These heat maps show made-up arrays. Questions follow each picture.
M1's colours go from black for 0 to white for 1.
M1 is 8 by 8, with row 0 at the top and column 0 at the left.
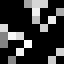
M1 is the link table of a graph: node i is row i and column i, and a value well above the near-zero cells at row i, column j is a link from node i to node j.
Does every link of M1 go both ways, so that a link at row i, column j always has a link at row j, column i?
yes
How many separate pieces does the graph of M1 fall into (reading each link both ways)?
1
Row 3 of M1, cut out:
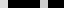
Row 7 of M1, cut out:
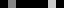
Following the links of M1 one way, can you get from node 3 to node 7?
yes
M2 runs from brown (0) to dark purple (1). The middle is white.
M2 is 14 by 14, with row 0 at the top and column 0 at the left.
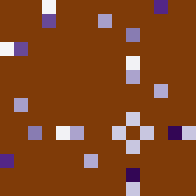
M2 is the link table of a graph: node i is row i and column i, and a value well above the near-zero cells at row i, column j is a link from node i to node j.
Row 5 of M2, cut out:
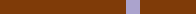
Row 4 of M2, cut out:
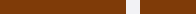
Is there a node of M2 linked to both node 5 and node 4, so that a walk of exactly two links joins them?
yes
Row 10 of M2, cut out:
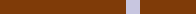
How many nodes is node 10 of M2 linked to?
1
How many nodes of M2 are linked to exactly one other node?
9
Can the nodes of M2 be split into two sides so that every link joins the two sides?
yes
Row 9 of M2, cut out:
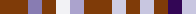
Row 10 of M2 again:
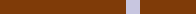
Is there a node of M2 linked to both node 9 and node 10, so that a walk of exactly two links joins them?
no
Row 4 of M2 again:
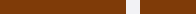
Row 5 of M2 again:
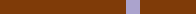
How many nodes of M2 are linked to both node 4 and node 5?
1
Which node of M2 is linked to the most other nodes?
node 9
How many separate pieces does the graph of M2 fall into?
2
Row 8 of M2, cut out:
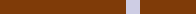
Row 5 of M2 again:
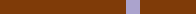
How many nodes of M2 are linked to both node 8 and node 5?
1
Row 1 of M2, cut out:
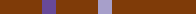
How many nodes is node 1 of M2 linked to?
2
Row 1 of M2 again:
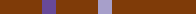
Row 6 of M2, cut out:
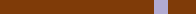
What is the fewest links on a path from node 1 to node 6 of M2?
4
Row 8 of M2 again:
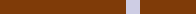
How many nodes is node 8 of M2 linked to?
1
